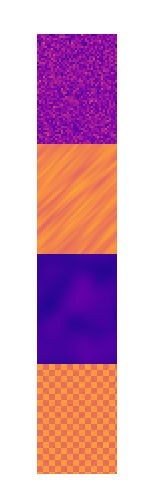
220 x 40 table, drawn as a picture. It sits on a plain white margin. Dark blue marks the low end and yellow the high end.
The table splits into 4 rows of 1 panel. Panel 1,1: low, fine-grained. Panel 2,1: high, slanting up to the right, faint in contrast. Panel 3,1: very low, smooth, faint in contrast. Panel 4,1: high, checkered.
